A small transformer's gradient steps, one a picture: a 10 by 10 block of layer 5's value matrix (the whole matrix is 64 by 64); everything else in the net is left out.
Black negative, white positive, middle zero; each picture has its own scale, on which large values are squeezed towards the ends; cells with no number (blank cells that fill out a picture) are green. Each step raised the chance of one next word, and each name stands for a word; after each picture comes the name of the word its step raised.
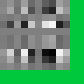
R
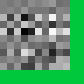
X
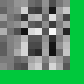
X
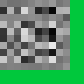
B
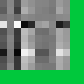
R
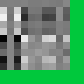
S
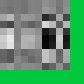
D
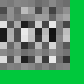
B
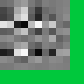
R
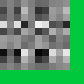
R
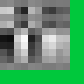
S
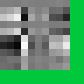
X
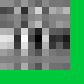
S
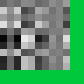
S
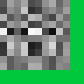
X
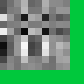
X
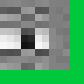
D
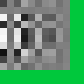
D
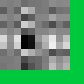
D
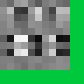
S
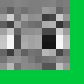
D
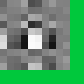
D
